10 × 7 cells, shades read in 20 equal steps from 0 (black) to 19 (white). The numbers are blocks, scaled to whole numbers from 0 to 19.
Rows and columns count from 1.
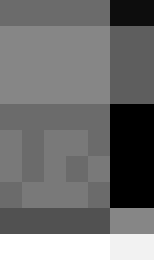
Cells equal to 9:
9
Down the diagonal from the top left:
8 10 10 10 8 0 0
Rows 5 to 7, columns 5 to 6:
8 0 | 8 0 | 9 0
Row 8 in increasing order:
0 0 8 8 9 9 9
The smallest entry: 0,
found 8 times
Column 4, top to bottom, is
8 10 10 10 8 9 8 9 6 19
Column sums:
97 96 98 97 96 50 50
